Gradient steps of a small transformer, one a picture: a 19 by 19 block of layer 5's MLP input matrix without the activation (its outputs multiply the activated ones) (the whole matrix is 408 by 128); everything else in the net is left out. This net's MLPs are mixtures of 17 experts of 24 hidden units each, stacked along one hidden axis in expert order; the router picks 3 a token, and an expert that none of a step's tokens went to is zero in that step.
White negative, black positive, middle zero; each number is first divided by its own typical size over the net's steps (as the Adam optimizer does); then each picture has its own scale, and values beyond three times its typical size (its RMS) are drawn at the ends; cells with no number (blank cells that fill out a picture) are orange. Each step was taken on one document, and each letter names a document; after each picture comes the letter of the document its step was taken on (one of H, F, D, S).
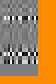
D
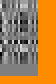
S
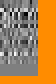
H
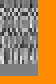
H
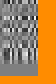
D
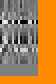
S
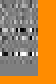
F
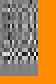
D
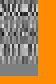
H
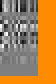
F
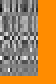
F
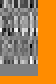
H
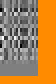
F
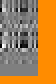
F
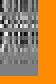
S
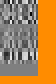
D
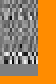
D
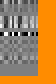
F
